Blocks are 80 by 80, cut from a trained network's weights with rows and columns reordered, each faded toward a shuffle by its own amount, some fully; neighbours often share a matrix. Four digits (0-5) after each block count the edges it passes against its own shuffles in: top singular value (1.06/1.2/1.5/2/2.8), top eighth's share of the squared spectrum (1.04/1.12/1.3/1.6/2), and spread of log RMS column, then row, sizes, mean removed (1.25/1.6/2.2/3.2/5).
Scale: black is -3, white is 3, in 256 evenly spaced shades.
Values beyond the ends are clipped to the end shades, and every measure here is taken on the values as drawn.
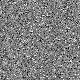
0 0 0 0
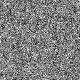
1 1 0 0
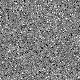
0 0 0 0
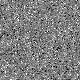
0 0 0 0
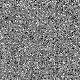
1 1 0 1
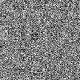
3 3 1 0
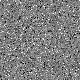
0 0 0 0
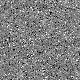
0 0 0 0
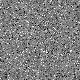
0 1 0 0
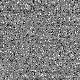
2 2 1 0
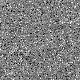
1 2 1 0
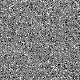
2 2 2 0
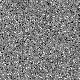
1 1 0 0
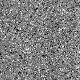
1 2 0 1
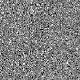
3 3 2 1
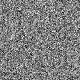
2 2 0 0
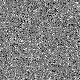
1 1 0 0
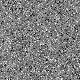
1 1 0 0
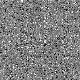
2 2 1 0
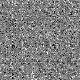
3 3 2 0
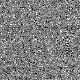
2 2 2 0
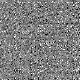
2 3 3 1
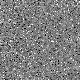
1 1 0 0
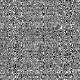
3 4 3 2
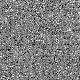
1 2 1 0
